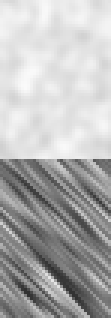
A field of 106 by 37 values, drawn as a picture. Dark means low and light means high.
The table splits into 2 rows of 1 panel. Panel 1,1: very high, blotchy, faint in contrast. Panel 2,1: middling, slanting down to the right, strong in contrast.
